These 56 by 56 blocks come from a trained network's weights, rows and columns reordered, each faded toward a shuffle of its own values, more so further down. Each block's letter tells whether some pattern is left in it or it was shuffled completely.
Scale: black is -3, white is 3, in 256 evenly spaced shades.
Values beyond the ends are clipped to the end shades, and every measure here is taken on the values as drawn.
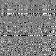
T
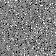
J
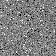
J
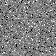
J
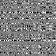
T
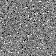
J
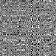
T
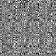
T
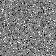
J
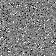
J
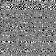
T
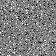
J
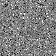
J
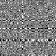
T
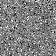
J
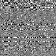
T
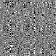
T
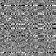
T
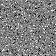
J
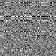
T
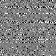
T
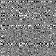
T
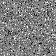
J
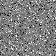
J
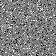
J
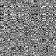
T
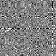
T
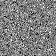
J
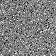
J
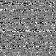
T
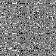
T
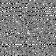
T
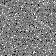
J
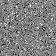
J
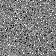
J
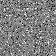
J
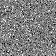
J
